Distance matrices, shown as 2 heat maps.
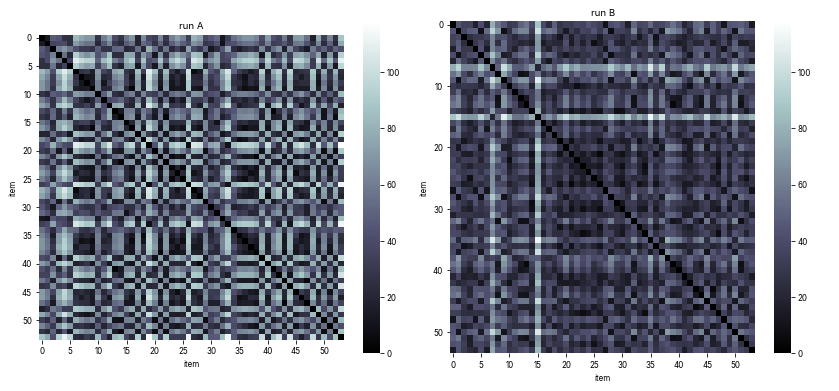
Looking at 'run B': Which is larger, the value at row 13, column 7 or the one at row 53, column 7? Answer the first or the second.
the second
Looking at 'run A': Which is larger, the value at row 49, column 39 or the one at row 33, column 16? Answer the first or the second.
the second
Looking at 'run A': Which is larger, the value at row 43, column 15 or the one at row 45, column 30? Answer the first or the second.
the second
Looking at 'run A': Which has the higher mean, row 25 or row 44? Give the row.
44
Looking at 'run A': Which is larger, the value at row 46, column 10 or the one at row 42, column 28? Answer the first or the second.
the second
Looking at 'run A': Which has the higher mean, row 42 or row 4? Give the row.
4
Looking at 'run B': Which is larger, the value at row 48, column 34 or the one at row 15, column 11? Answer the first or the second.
the second
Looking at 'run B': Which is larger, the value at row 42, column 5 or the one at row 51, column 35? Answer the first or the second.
the second
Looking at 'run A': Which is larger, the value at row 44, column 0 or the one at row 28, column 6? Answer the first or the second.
the first
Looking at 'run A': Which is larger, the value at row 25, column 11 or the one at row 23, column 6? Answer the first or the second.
the second
